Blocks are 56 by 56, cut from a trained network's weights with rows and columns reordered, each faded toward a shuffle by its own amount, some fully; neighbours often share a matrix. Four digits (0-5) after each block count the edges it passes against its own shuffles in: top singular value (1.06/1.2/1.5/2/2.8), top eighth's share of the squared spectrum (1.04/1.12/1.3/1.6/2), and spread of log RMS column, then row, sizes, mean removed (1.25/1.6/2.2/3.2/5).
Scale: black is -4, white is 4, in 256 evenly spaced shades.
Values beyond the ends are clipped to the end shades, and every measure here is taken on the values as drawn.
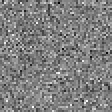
2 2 0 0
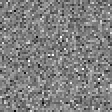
0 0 0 0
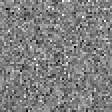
0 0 0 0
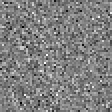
0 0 0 0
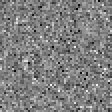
0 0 0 0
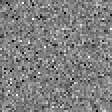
0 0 0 0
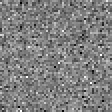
1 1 1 0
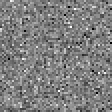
0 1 1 0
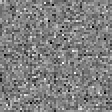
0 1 0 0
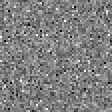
0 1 0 0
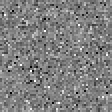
0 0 0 0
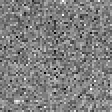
1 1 1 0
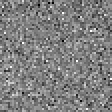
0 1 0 0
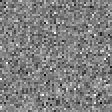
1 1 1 0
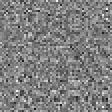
3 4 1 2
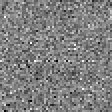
2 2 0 1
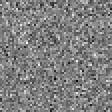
2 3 1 1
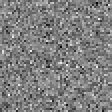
2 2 1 0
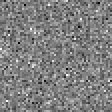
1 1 0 0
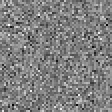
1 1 0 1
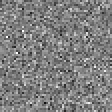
2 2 1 1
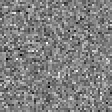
1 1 0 1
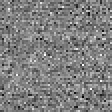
2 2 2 0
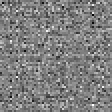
2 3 2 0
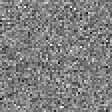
1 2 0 0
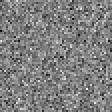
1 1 0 0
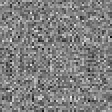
3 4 2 2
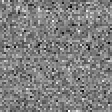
1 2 1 1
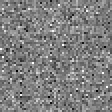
2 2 2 0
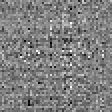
3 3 3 1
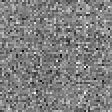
2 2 2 0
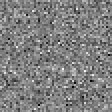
1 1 1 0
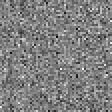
2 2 1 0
